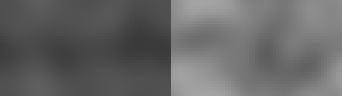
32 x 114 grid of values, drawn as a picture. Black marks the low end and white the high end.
It is made of 1 by 2 panels. Panel 1,1: low, smooth, faint in contrast. Panel 1,2: middling, smooth.
